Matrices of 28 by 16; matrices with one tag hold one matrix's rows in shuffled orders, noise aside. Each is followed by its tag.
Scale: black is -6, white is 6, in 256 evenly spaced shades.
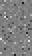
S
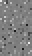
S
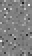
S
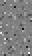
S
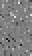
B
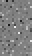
B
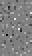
B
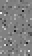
S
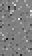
B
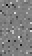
B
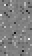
S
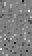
S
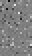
B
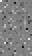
S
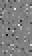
B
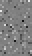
S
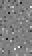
B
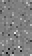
B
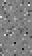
S
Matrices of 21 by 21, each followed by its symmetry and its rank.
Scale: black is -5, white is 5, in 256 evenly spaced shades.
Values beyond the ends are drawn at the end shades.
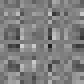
neither, rank two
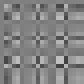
symmetric, rank one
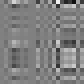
neither, rank one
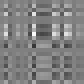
neither, rank one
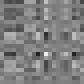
neither, rank two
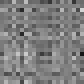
neither, rank three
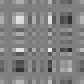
symmetric, rank one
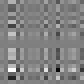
neither, rank one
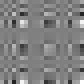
symmetric, rank one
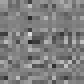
neither, rank three
